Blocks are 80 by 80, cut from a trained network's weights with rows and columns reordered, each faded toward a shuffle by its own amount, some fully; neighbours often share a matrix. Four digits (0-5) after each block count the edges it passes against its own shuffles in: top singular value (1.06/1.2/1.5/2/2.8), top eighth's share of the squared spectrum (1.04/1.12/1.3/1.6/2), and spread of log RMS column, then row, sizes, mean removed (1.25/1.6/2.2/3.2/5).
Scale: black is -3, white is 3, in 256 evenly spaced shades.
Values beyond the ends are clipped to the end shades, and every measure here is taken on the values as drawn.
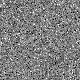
0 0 0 0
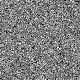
2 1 0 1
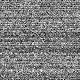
4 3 1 1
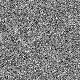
0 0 0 0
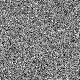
0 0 0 0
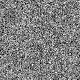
2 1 0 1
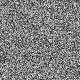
0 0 0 0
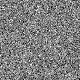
2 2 0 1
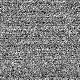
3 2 0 0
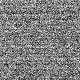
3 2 0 0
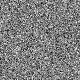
0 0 0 0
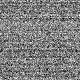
3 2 0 1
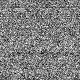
2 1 0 0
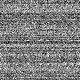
4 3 0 1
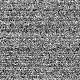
3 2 0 0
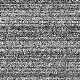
4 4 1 2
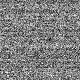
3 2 0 0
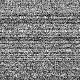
4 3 1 2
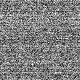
3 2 0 0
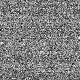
2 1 0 0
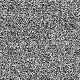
1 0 0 0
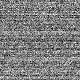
4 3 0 1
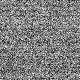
2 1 0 0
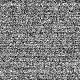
3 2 0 0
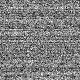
3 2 0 0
